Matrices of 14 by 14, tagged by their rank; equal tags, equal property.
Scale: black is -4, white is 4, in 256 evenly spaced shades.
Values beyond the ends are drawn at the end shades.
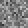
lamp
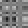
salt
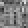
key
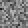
lamp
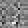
key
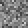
lamp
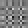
salt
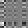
salt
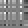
salt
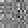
key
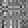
key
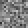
lamp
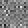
key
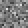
lamp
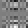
salt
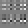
salt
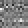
key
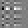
salt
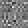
key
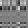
salt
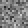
lamp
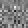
key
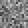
lamp
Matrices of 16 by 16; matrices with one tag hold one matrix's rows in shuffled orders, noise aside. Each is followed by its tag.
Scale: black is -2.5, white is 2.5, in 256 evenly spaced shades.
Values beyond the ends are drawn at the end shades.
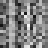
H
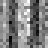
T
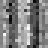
T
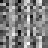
H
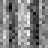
T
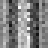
T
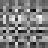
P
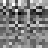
P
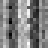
T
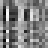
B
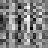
H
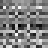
P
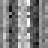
T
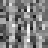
H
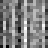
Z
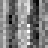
T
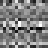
P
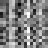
H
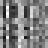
B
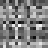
P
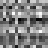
P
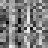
H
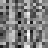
H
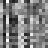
B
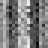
T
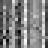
Z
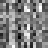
H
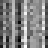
Z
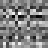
P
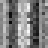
T
